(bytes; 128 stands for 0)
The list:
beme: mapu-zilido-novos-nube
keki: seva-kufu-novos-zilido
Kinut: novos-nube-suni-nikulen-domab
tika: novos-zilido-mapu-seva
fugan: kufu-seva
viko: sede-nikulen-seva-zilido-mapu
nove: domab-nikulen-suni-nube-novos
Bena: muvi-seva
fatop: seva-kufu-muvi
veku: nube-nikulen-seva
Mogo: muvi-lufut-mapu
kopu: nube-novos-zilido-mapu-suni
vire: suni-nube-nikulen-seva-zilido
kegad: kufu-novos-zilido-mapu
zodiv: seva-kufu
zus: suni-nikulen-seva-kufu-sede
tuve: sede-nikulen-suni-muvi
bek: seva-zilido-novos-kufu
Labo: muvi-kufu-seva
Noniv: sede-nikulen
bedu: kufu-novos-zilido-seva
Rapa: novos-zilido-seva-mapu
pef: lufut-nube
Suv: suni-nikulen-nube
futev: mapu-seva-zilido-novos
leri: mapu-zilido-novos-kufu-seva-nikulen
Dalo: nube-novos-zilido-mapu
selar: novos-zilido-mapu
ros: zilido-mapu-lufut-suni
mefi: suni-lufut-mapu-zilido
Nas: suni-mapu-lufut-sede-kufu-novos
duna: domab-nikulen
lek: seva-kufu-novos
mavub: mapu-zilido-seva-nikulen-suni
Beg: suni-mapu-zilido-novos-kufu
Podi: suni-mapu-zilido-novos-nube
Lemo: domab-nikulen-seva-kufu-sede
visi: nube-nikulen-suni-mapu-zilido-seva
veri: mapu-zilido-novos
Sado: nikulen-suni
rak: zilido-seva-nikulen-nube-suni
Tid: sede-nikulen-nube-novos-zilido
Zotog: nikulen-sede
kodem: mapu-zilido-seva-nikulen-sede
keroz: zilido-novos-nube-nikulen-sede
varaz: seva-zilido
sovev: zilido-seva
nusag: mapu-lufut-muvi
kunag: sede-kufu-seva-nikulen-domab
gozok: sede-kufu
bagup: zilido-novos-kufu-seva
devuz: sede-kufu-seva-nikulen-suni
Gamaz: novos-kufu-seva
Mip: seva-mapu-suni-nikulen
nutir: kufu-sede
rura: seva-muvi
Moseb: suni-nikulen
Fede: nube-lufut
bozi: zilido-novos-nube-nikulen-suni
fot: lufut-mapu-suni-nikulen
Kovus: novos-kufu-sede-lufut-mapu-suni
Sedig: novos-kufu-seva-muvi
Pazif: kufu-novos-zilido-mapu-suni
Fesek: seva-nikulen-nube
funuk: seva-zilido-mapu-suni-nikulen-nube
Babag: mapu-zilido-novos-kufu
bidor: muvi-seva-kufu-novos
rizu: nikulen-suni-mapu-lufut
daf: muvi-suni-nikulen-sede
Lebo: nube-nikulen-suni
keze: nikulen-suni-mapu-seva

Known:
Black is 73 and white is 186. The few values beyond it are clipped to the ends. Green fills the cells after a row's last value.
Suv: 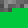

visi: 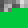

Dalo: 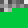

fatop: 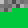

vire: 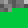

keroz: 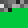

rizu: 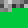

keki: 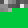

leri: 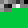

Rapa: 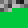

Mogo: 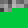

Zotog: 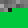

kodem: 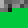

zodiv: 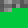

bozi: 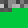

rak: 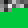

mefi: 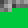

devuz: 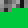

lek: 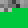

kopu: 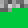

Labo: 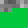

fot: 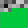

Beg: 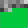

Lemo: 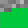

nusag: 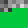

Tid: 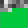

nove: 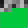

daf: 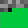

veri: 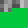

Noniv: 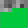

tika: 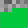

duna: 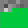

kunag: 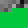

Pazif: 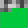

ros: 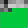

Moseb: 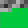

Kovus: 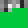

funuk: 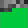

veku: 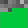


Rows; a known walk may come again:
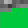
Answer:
varaz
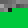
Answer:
Zotog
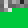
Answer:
viko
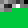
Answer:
leri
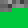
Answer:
rura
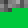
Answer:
Sado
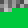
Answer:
selar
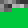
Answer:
Sedig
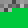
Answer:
bidor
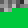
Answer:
kegad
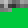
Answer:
futev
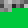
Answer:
rizu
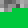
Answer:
Gamaz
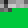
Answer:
ros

